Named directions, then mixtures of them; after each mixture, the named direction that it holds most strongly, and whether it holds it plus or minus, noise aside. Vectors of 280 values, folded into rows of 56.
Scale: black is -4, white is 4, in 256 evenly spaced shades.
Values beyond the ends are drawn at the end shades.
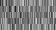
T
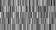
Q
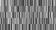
T, minus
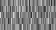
Q, plus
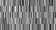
T, minus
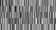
T, plus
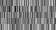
T, plus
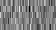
Q, plus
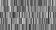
Q, minus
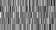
Q, plus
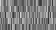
T, minus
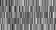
T, plus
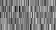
T, plus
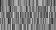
Q, plus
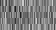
T, plus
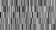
Q, minus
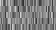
T, minus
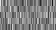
T, minus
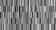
Q, minus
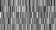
Q, plus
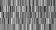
Q, plus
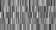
Q, plus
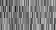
T, plus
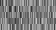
T, plus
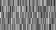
Q, plus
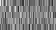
T, minus
